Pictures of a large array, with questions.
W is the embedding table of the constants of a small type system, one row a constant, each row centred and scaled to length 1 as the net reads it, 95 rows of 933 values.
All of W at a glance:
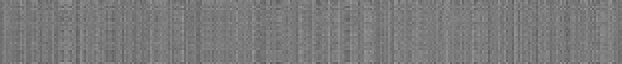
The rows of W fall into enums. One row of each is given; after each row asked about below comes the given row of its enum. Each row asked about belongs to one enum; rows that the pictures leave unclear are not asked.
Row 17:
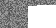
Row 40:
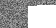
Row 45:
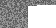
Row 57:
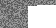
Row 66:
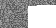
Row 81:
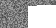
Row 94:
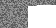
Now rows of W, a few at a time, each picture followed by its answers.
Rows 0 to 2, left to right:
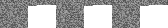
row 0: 94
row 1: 66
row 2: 94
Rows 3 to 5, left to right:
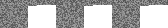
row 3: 94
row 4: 45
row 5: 94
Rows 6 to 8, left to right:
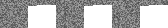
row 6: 94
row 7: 17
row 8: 81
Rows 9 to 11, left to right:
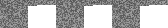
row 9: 57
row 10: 45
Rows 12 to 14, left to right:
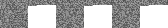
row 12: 66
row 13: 94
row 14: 94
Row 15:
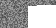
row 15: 81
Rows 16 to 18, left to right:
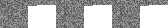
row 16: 57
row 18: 17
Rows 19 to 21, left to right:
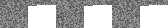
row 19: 45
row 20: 81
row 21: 45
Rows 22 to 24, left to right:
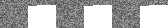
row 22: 94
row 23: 57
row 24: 40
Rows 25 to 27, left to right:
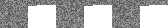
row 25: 17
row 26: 45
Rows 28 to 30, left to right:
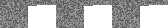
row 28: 45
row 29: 57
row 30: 45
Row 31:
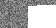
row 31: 17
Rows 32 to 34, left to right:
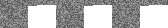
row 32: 57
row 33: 66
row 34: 94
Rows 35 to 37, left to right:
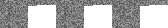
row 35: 17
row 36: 17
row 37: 57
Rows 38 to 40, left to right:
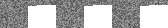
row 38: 81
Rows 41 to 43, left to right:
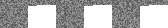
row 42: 17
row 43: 45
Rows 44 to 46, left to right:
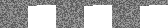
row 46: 57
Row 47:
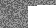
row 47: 57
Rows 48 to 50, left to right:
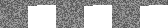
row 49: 45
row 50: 94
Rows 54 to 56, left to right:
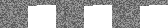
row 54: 94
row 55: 17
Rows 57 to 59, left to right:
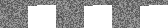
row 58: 81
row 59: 45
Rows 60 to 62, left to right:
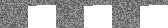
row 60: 94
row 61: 57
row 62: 45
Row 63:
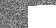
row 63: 40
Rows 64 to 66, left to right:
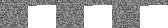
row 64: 94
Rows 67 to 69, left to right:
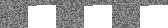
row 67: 81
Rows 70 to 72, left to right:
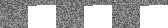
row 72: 94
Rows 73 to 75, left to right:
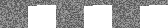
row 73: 45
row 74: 66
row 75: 57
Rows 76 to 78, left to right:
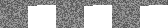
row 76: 57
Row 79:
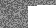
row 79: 57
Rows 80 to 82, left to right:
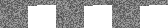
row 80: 57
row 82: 57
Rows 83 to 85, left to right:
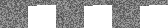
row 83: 45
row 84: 81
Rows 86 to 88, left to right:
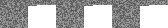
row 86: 45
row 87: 45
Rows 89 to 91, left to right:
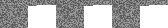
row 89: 94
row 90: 57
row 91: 57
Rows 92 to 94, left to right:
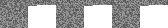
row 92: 45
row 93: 94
